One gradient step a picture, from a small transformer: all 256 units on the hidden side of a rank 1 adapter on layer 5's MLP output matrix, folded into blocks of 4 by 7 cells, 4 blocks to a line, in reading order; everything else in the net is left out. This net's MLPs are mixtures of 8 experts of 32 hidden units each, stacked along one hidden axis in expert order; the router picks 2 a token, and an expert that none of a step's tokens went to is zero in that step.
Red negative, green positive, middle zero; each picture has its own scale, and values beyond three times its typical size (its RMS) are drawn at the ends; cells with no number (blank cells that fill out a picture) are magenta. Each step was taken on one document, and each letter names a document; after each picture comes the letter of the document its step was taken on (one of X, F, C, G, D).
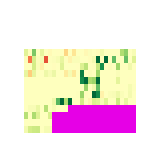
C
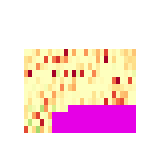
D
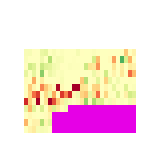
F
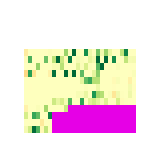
C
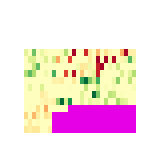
C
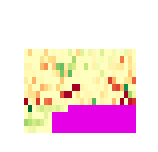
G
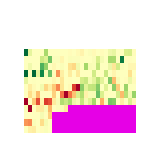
G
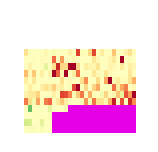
G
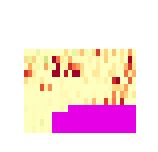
D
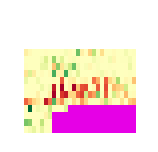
G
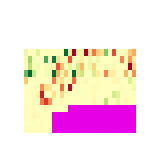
D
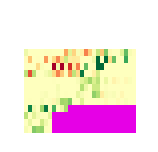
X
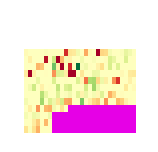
X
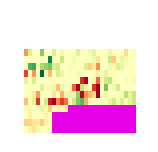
F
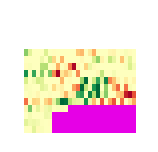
G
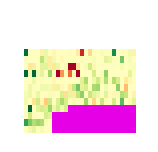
G
